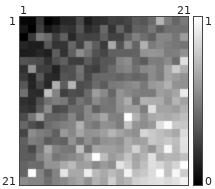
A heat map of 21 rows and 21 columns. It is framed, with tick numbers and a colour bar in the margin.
On average the colour sits 50% of the way up the scale. The histogram is bell-shaped. The field climbs toward the bottom right. The ninth with the lowest average is the top left. The bottom right is the ninth with the highest average. The halves do not mirror each other.
